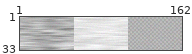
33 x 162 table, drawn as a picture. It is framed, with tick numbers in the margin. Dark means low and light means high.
The table splits into one row of 3 panels. Panel 1,1: high, streaked across. Panel 1,2: very high, streaked across, faint in contrast. Panel 1,3: high, checkered, faint in contrast.
